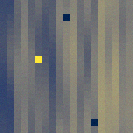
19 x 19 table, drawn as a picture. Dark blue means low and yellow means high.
Stripes: upright, repeating 3 times. Grain: streaks running down. Slope: up to the right. Lone odd cells: 3, 1 higher and 2 lower than their neighbours.
